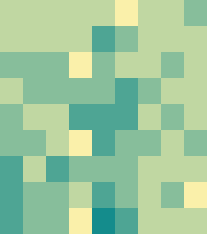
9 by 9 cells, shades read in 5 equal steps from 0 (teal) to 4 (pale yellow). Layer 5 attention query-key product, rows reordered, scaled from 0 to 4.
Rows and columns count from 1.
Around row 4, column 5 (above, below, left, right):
2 1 2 1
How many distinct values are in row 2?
3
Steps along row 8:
up same up down up up down up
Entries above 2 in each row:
8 7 4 3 4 3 4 3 4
